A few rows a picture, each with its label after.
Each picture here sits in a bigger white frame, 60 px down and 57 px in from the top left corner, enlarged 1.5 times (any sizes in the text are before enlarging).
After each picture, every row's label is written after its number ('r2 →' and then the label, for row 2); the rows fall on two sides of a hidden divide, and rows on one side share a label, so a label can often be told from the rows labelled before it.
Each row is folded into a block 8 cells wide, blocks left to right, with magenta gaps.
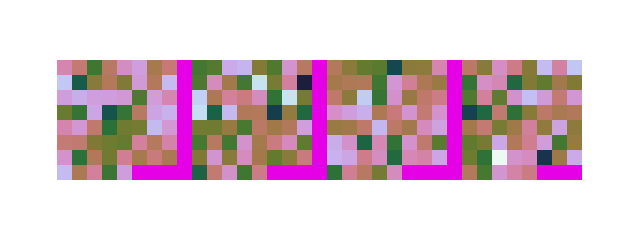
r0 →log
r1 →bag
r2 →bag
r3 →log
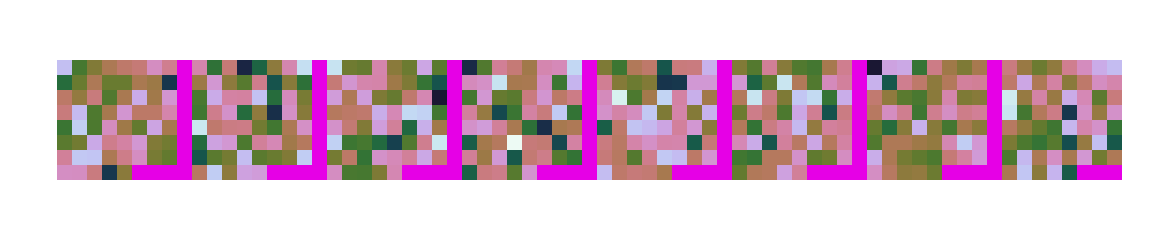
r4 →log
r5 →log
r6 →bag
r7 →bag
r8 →log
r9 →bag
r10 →bag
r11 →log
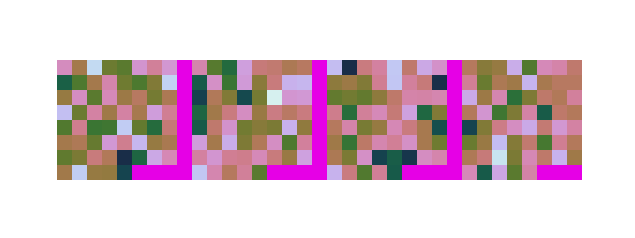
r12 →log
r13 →log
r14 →log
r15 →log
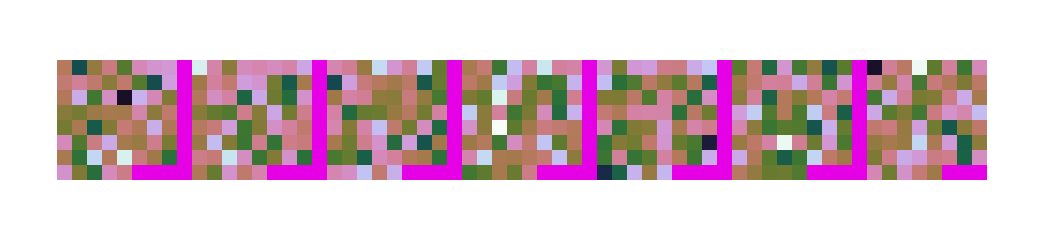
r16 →log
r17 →log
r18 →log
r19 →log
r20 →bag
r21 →bag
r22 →bag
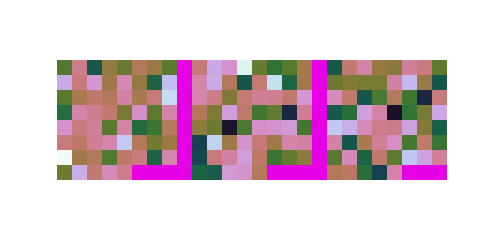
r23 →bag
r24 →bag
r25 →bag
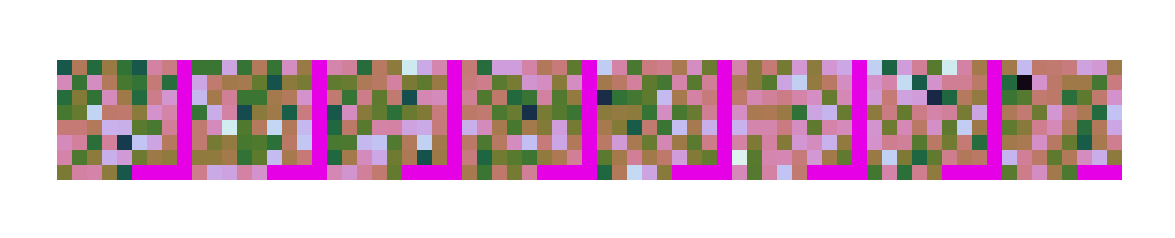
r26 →bag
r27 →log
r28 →log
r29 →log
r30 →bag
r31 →log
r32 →log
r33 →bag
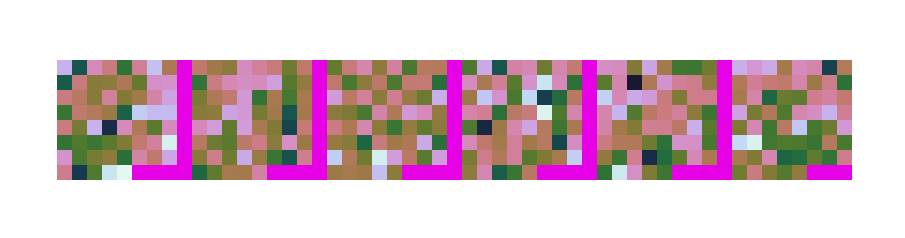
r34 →log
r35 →bag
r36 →bag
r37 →bag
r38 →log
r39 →bag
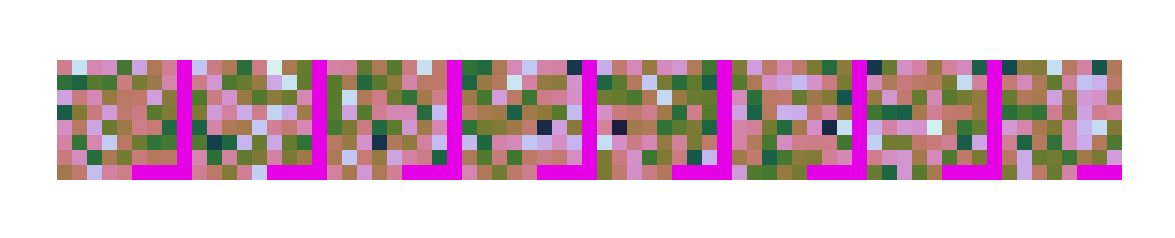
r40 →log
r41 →log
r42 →log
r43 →log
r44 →bag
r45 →bag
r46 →bag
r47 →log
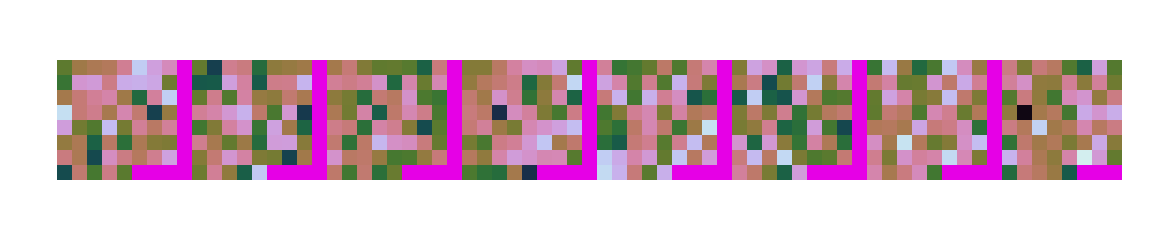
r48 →bag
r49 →bag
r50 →bag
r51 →log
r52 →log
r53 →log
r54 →log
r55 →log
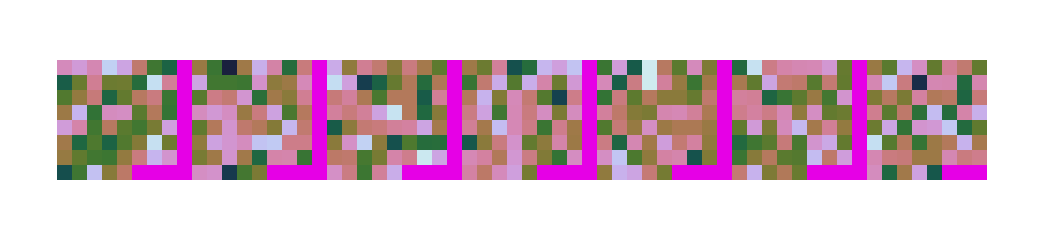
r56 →bag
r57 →log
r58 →log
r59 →log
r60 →bag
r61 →bag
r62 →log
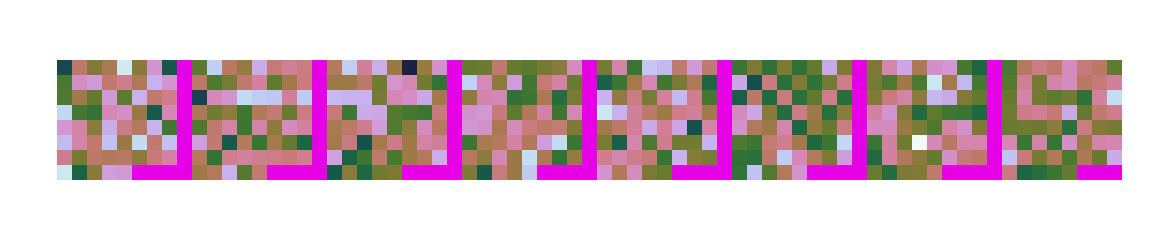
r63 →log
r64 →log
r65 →bag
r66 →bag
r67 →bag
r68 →bag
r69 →bag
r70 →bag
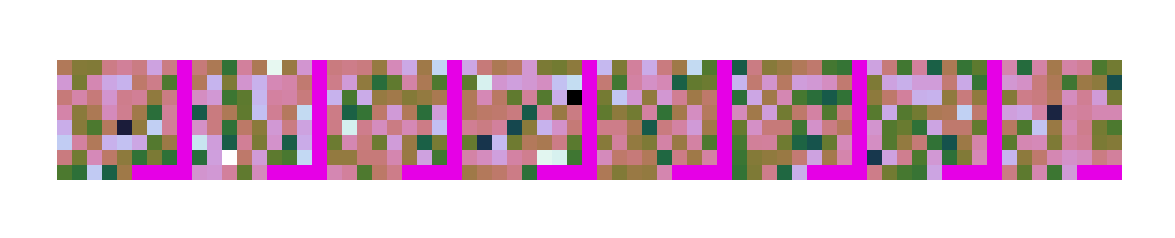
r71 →bag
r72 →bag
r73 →log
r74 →log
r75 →log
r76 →bag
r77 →bag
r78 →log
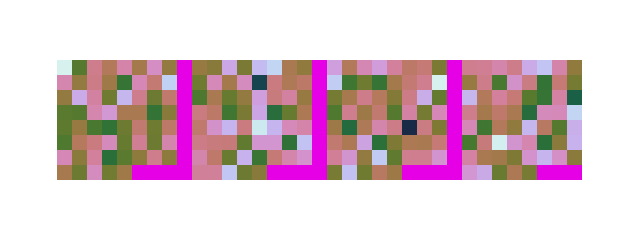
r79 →log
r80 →log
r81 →log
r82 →log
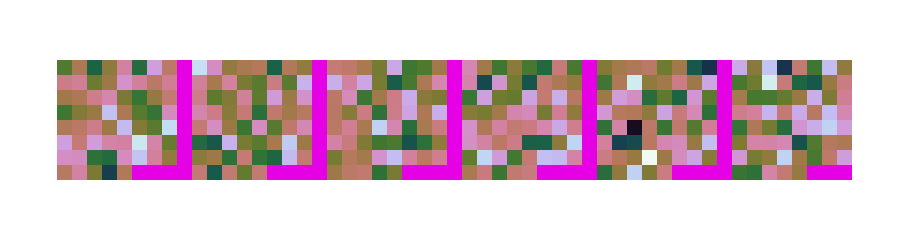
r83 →log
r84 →log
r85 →bag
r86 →bag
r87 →bag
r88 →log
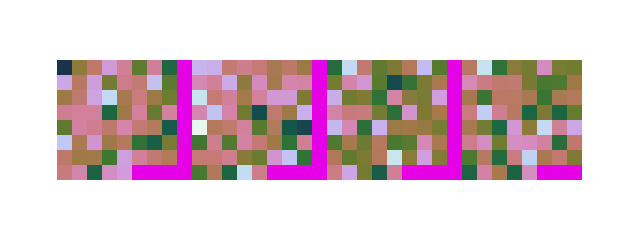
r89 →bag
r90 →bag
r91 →bag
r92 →bag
